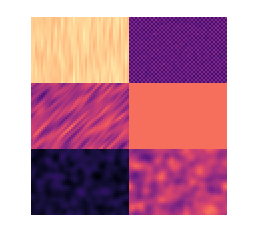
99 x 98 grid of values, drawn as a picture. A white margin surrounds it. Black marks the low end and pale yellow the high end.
It is made of 3 by 2 panels. Panel 1,1: very high, streaked downward, faint in contrast. Panel 1,2: low, checkered. Panel 2,1: middling, slanting up to the right. Panel 2,2: high, flat. Panel 3,1: very low, blotchy, faint in contrast. Panel 3,2: middling, blotchy.
